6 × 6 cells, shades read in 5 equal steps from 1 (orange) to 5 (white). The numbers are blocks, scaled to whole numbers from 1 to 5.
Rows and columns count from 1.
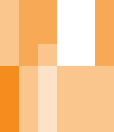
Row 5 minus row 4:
0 0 0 0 0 0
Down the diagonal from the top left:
3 2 3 3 3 3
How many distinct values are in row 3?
3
